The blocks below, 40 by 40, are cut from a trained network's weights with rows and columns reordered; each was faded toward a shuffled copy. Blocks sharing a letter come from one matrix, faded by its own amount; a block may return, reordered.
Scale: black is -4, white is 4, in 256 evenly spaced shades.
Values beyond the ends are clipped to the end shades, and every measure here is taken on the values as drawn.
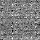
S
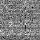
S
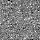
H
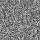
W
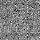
H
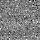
H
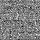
H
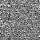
H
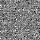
H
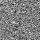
W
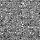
H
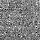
H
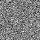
W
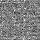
H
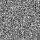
W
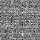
S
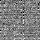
S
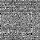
S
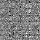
S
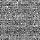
S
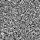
W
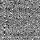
H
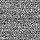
S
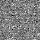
H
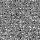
H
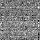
S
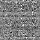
S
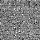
H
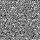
H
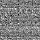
S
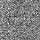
H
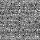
S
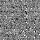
H
